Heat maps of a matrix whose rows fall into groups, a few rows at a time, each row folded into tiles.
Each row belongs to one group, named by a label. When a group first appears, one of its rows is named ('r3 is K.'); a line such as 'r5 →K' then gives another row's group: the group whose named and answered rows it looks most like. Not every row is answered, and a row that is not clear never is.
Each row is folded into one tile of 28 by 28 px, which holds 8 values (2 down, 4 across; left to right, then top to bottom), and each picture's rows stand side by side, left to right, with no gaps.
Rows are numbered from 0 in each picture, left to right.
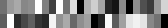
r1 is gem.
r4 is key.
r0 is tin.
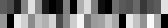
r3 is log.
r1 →log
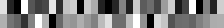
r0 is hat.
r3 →log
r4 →key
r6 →hat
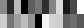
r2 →hat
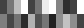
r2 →hat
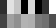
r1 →hat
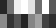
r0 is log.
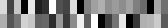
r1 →hat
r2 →gem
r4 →tin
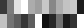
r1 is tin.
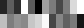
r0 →key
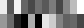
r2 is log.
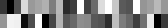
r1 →tin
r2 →hat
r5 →tin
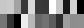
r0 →gem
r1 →hat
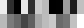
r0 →hat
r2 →key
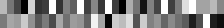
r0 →log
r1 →hat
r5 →key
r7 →tin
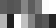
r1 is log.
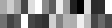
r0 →gem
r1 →gem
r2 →log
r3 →hat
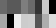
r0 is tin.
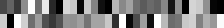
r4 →tin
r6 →key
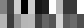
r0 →gem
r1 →hat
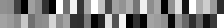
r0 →log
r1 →log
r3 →gem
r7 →gem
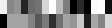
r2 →log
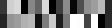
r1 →gem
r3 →tin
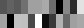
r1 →tin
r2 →key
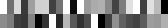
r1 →gem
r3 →tin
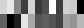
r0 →gem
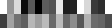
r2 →hat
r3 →hat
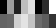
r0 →key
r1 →hat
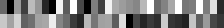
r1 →log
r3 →key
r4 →tin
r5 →gem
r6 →gem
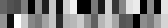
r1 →key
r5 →key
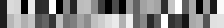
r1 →hat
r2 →key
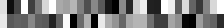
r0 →hat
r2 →tin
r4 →key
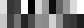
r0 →hat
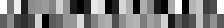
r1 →tin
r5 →log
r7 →hat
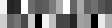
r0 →hat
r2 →gem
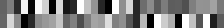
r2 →hat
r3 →log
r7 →tin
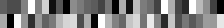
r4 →key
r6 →hat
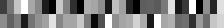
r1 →log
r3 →gem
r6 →hat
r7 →key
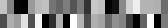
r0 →log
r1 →tin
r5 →tin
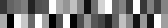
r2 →tin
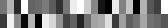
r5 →hat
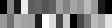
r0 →key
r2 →tin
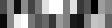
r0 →key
